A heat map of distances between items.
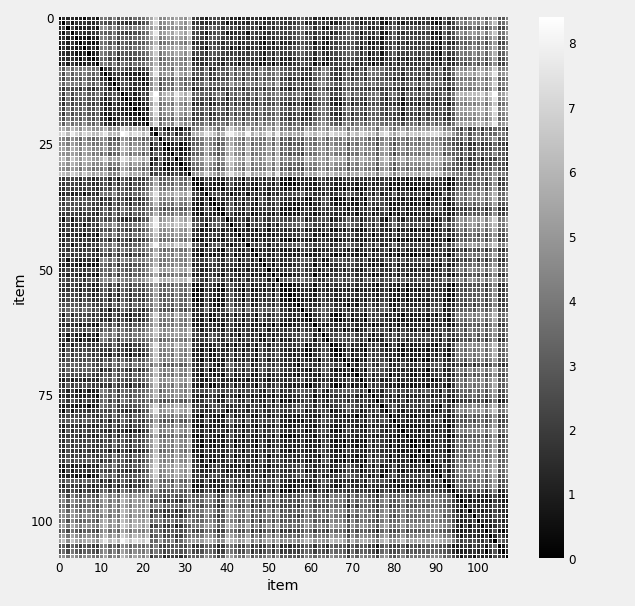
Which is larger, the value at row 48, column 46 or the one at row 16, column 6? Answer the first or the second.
the second
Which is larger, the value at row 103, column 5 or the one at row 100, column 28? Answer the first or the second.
the first
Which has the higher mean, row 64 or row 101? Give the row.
101
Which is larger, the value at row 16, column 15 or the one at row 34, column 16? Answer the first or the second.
the second
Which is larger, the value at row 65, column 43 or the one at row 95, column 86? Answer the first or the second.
the second
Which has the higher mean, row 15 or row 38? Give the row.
15
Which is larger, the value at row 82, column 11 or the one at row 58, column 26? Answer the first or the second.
the second
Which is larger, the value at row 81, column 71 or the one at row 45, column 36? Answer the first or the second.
the second
